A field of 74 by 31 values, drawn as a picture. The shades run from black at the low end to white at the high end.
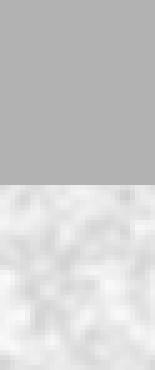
It is made of 2 by 1 panels. Panel 1,1: high, flat. Panel 2,1: very high, blotchy, faint in contrast.
